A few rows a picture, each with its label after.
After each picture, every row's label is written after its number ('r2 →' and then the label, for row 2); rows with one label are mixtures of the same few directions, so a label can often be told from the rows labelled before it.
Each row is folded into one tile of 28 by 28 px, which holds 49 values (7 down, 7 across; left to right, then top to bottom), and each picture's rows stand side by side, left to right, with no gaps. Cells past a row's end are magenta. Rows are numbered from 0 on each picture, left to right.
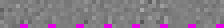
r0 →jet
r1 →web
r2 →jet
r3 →web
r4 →web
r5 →web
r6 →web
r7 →jet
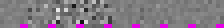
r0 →web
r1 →jet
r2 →jet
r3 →web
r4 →jet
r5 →jet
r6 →web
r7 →web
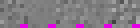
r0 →web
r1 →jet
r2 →web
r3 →jet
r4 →web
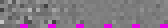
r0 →web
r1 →jet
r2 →jet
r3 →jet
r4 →web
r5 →jet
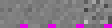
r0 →jet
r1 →jet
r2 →web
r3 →web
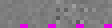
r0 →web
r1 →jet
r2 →jet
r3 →jet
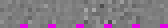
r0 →web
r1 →jet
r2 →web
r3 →jet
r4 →web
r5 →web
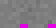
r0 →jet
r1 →jet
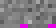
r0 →web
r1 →web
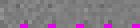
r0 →jet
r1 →web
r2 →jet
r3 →jet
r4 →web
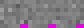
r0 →jet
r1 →jet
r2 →jet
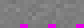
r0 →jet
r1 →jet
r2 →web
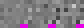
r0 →jet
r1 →jet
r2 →jet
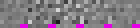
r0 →web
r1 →web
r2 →web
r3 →web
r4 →jet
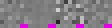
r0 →web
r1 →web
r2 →web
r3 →web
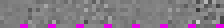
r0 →jet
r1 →jet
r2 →web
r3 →web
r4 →jet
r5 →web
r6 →jet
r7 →web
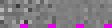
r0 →jet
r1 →web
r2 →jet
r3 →jet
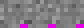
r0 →jet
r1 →web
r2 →jet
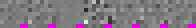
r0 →web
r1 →web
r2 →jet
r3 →web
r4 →jet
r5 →jet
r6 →web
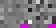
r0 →jet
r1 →web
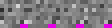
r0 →jet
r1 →web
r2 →jet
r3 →jet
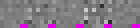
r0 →jet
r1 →jet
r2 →jet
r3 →jet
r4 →web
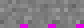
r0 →web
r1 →jet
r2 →jet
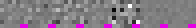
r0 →web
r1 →jet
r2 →web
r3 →web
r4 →jet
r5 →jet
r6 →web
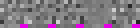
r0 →web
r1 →web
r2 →web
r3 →jet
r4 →jet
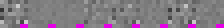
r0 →jet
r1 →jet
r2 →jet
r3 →web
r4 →jet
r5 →web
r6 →jet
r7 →jet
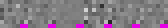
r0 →jet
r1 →jet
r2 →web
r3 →jet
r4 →jet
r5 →jet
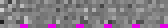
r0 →web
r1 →web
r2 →web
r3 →jet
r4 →jet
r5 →web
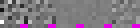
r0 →web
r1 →web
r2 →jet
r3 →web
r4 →web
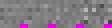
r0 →jet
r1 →jet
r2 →jet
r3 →jet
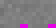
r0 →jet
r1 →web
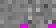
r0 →web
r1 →jet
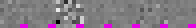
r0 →web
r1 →jet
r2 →web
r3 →jet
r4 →jet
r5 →jet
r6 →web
